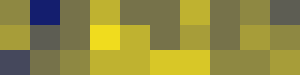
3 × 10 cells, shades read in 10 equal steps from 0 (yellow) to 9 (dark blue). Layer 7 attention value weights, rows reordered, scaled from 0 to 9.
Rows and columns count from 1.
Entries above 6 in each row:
1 0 1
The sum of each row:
47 36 33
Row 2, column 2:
6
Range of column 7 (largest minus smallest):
2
